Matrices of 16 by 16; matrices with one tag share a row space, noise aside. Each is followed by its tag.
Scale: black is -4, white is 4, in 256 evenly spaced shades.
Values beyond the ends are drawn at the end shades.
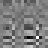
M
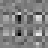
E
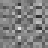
E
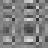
M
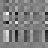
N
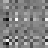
N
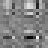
M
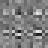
E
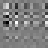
N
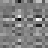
E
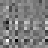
N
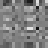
M
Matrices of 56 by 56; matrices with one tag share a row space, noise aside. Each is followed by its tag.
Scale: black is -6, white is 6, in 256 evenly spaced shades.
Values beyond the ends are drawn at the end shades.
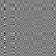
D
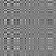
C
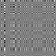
D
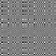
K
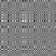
K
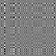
D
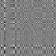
D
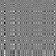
D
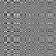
C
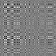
C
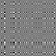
D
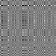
K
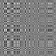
C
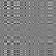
C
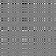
K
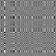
D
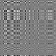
C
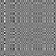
D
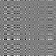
C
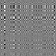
D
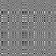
K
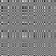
K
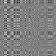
C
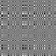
K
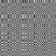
K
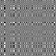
D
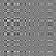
C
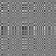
K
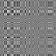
C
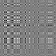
C
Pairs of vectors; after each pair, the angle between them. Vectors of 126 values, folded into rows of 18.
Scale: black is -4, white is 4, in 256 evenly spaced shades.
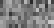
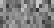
partly opposed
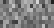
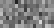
orthogonal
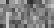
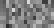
partly opposed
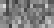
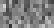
nearly parallel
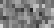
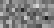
partly aligned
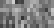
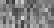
nearly opposite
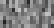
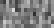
nearly opposite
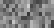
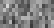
nearly opposite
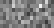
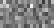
orthogonal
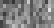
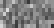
partly opposed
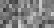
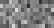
partly opposed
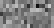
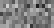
nearly parallel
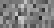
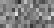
partly aligned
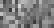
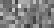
nearly parallel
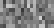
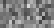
partly aligned
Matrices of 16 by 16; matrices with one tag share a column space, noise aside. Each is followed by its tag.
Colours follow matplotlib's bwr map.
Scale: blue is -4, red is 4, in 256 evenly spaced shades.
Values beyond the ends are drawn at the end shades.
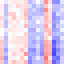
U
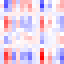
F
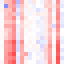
U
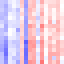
U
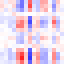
F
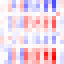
F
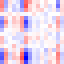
F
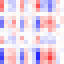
F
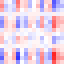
F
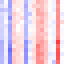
U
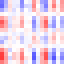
F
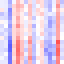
U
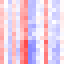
U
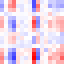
F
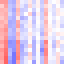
U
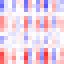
F
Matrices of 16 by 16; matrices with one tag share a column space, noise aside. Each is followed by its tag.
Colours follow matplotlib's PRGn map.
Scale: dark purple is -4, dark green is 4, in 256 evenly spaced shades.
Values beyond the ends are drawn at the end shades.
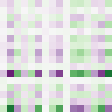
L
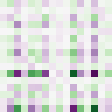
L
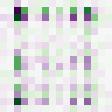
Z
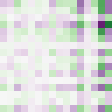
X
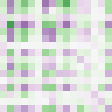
X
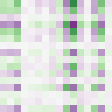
X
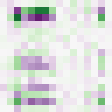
Z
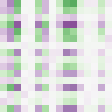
X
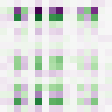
Z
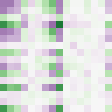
X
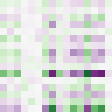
L
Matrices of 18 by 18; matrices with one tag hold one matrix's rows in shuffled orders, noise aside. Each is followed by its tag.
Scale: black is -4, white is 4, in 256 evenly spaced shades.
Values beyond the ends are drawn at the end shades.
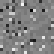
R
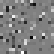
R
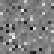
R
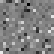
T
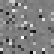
R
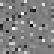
R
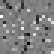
T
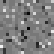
T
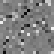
T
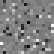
T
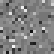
R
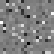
T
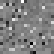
R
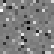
T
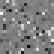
T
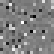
R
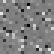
T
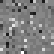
R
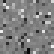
T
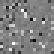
R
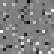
T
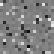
T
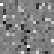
T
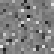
T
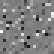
T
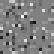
R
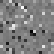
R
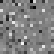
R
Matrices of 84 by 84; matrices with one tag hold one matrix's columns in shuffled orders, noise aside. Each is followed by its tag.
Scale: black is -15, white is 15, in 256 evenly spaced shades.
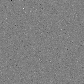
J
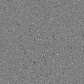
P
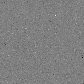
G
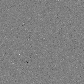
P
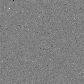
J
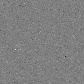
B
